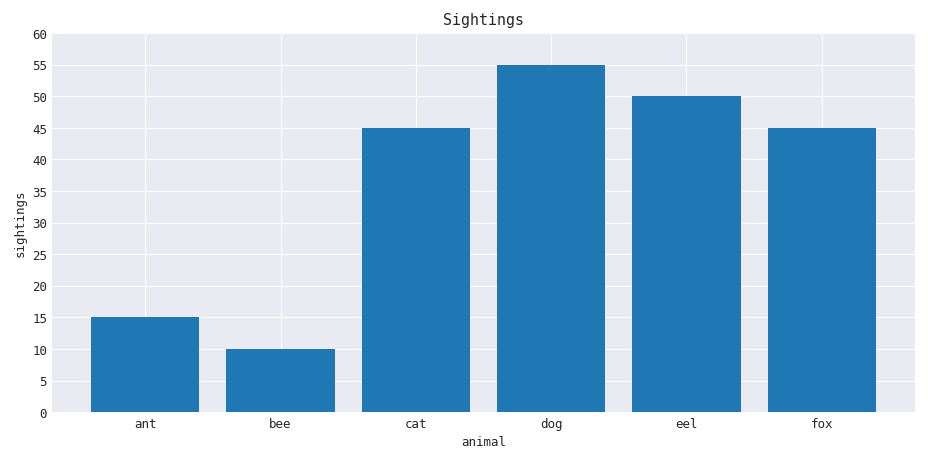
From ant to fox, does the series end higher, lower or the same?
higher
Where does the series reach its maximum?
dog
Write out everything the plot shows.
Title: Sightings
x-axis: animal, ticks ant bee cat dog eel fox
y-axis: sightings, ticks 0 5 10 15 20 25 30 35 40 45 50 55 60
Values:
15 10 45 55 50 45
